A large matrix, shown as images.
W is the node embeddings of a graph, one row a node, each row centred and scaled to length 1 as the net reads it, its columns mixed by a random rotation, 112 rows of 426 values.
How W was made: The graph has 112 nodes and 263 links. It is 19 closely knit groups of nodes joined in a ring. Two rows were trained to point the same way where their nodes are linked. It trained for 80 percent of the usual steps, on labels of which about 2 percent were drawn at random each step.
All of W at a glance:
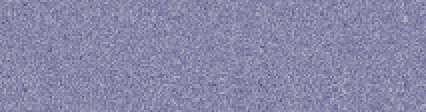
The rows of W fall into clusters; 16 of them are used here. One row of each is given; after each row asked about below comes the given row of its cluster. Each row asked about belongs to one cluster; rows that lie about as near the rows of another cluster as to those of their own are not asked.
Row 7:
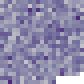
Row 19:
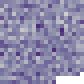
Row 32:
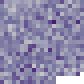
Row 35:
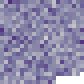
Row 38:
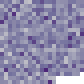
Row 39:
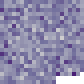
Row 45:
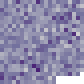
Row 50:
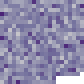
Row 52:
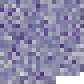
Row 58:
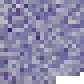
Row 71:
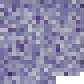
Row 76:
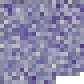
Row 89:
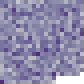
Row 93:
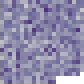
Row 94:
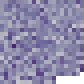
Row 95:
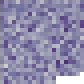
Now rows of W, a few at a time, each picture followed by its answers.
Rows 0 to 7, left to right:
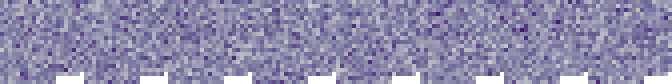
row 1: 32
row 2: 52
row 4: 89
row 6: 76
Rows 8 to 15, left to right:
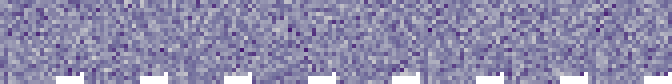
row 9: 45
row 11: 19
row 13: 58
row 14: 58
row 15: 58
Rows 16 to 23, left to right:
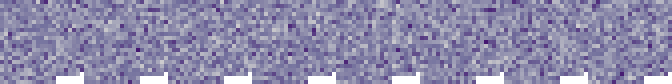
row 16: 94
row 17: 19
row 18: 35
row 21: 19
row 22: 94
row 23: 76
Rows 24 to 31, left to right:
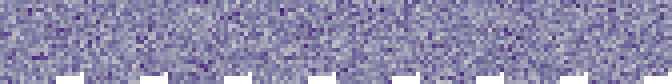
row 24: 7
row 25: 95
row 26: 45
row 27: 7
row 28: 93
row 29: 94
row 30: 35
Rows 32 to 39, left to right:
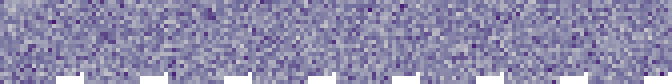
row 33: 52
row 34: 58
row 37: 7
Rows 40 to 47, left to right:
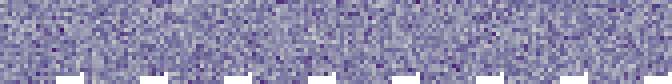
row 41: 58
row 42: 32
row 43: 39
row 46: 71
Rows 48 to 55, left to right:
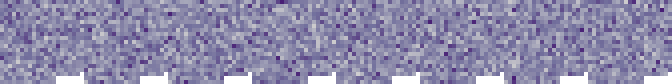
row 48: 52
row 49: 50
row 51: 39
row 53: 32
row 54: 93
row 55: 94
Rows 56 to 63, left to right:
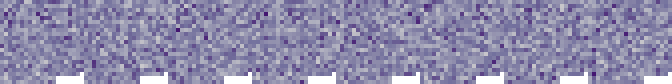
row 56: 38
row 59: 38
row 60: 89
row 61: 76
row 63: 58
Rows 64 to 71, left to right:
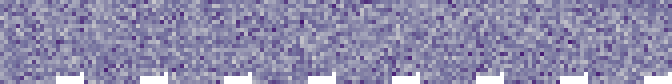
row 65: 32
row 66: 38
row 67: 50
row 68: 39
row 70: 19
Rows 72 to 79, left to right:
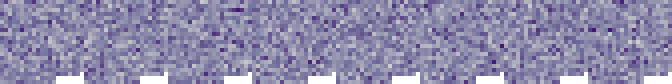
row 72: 50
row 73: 93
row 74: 19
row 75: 95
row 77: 76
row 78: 93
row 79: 50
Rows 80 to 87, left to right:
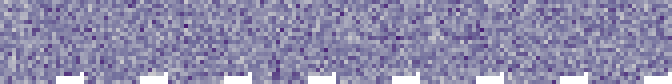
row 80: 93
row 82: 89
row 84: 71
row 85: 7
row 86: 38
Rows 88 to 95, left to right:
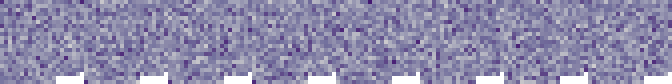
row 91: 89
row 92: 50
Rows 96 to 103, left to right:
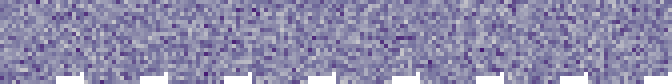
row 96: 45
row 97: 50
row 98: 19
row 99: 71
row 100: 71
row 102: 76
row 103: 93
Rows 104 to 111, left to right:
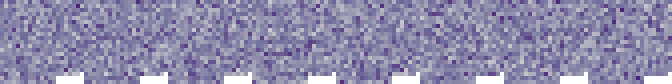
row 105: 52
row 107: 89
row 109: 89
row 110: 52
